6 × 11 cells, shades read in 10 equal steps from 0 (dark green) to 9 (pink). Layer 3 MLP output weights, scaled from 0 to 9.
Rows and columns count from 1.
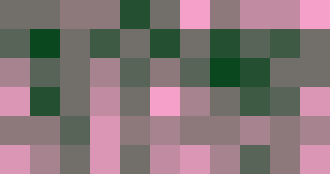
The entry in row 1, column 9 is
7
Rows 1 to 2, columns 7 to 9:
9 5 7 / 4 1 3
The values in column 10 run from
2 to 7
